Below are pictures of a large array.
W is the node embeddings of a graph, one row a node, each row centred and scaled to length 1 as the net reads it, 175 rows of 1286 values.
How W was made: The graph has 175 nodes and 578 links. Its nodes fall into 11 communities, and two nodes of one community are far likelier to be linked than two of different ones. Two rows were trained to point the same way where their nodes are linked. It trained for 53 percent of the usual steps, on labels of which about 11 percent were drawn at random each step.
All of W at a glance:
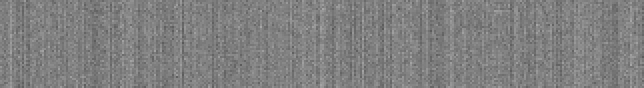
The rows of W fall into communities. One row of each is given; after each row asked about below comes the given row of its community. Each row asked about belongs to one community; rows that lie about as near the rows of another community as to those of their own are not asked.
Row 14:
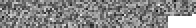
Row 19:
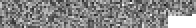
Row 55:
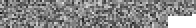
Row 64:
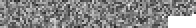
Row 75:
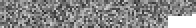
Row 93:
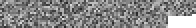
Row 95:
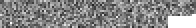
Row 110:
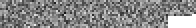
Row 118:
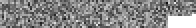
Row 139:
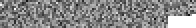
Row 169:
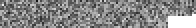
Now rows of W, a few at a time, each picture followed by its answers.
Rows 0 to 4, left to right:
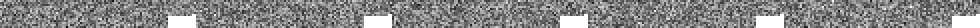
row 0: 93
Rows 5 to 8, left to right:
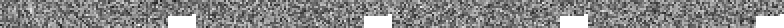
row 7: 110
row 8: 14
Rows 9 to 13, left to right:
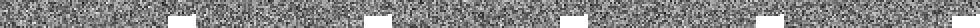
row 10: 95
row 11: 169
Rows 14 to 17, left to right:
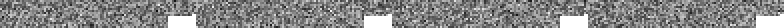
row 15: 19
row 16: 169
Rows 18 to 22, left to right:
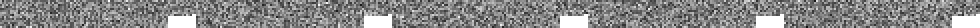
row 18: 75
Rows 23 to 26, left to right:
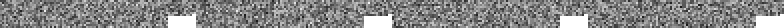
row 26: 139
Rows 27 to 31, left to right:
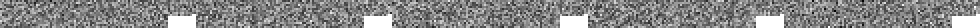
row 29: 110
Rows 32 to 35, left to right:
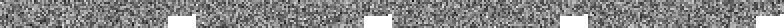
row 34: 95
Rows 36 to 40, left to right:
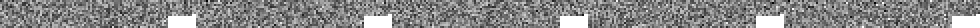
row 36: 110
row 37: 169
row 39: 19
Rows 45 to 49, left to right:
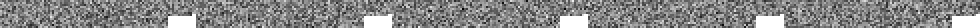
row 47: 64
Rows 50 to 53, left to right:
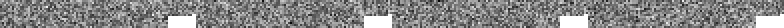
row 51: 110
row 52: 55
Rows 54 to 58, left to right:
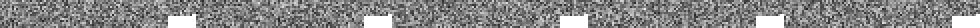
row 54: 139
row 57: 14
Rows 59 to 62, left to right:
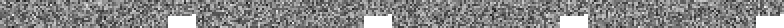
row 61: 95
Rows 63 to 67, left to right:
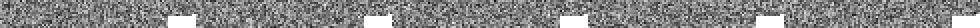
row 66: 14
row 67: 19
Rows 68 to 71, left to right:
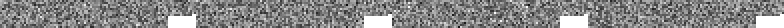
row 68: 19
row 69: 93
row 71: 64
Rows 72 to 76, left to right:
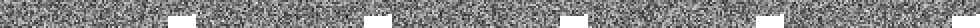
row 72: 64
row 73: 95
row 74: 14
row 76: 110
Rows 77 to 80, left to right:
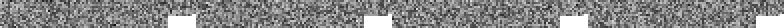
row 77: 75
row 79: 95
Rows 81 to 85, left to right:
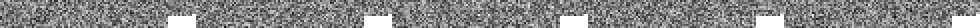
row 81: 169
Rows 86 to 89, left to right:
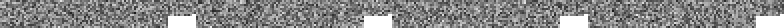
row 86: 64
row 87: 93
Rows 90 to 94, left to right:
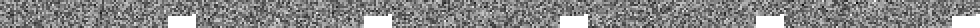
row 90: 64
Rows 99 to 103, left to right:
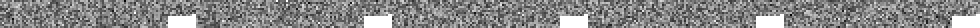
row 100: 64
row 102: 64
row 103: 14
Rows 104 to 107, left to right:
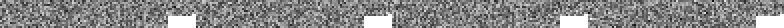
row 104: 93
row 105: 64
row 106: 19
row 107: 55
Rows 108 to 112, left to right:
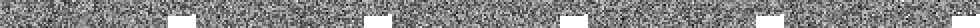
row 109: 110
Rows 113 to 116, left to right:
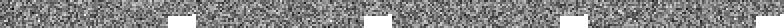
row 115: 75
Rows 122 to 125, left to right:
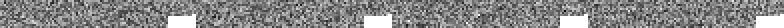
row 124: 95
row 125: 93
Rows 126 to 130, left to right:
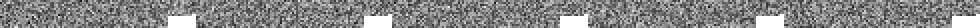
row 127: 75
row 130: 64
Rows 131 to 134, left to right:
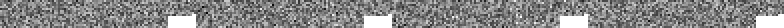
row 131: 110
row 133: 19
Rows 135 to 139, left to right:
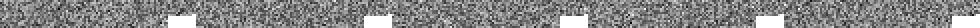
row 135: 75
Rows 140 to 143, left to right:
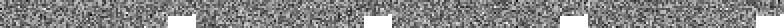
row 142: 139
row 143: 75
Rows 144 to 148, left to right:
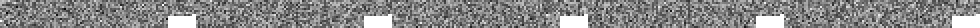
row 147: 75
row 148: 75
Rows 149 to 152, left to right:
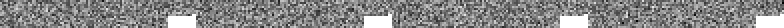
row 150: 110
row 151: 95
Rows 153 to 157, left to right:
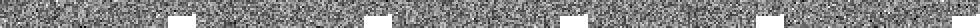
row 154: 64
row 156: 110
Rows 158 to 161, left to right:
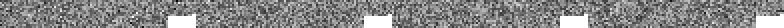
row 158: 14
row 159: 93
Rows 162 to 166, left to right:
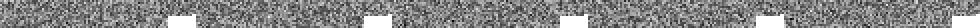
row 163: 110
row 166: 95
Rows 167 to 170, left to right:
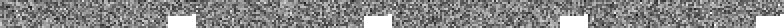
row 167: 118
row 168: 55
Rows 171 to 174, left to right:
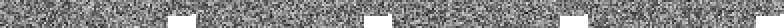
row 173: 139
